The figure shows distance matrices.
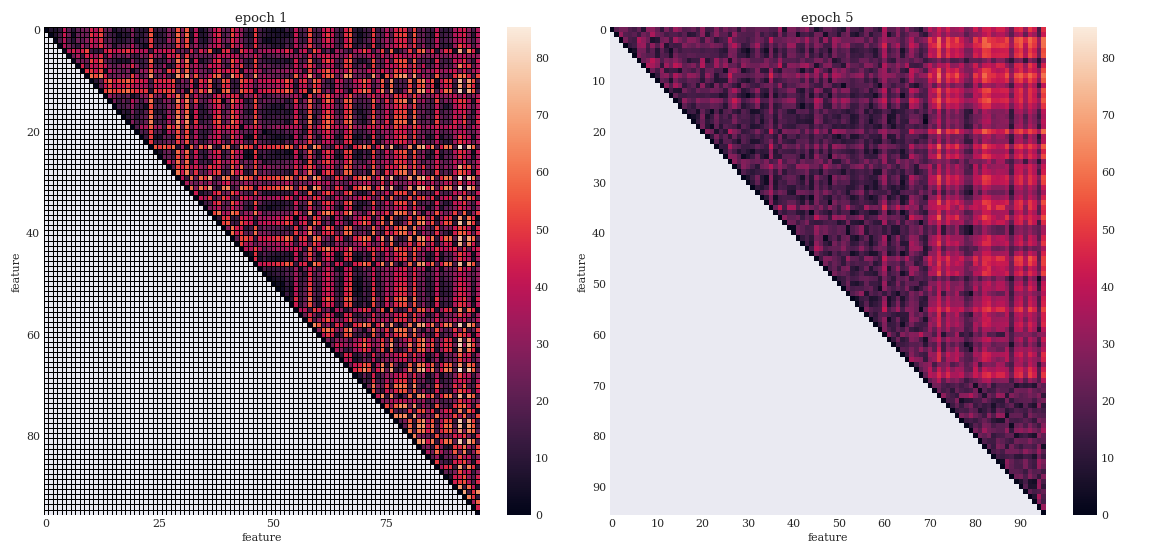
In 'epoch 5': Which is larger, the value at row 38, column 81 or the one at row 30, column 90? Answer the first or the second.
the second
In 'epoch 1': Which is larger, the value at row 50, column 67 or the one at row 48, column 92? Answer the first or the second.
the first
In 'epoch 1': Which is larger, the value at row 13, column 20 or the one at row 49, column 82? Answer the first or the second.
the second
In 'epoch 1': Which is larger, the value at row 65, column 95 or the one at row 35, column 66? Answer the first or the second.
the second
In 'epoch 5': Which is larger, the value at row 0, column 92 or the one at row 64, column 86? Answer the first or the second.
the first
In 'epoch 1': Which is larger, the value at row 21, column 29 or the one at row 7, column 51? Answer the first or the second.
the first
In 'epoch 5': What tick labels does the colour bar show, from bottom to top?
0, 10, 20, 30, 40, 50, 60, 70, 80
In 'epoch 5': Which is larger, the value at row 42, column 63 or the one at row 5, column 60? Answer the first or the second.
the second
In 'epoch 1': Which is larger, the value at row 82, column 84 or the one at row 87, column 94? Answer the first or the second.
the first
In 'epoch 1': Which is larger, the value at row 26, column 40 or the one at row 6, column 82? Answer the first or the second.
the first
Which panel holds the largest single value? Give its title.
epoch 1
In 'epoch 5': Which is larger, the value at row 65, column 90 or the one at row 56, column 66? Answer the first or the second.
the first
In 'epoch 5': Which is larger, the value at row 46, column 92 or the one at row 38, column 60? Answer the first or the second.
the first
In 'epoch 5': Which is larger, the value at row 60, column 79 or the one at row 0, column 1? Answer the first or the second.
the second
